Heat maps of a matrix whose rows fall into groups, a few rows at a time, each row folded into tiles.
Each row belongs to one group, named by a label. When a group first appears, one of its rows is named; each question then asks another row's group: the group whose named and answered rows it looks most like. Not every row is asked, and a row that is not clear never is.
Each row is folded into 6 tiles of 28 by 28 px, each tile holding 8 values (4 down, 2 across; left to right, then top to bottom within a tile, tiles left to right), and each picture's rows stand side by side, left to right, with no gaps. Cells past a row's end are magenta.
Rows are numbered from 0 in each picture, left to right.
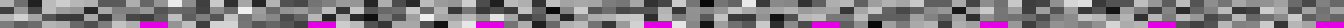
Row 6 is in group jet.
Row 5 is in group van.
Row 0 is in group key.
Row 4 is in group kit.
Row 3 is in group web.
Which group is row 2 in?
web
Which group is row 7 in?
van
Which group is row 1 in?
kit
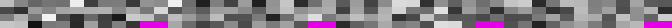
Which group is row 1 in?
kit
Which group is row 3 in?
web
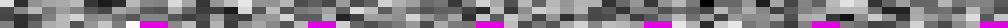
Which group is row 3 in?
key
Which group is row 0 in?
jet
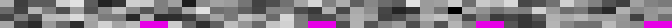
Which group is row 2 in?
van
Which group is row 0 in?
jet
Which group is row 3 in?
jet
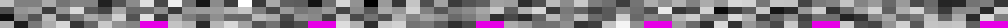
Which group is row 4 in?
van
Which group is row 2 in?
kit
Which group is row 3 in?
jet
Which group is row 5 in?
jet
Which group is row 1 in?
kit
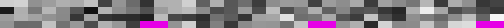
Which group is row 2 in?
web
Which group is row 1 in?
web
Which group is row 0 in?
key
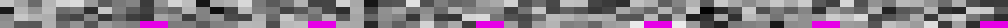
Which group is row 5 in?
van
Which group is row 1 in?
web
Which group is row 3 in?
jet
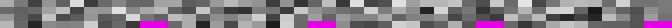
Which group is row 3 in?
key
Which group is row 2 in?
key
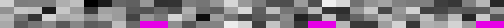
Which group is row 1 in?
key
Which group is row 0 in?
jet
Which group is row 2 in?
jet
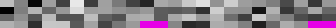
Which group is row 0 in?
kit
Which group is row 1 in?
key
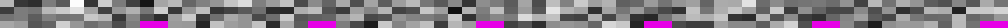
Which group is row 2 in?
van
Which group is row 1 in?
van
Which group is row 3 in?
key
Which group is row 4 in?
key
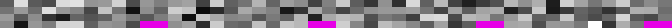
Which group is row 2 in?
kit
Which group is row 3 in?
van
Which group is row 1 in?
web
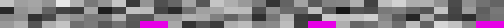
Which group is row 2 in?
key
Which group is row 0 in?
van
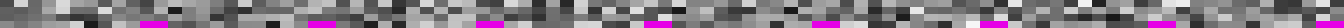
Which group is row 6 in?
kit
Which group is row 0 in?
key
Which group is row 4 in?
van
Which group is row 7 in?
jet
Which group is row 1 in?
van
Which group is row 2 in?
web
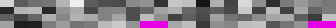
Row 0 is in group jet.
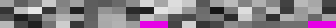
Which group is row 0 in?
jet
